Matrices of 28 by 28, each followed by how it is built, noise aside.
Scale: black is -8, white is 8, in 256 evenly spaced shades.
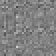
low rank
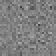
low rank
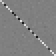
diagonal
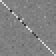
diagonal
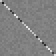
diagonal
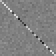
diagonal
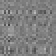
low rank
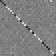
diagonal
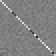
diagonal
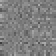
low rank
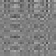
low rank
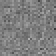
low rank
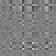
low rank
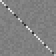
diagonal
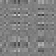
low rank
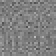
low rank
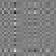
low rank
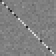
diagonal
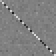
diagonal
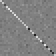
diagonal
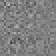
low rank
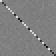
diagonal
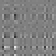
low rank
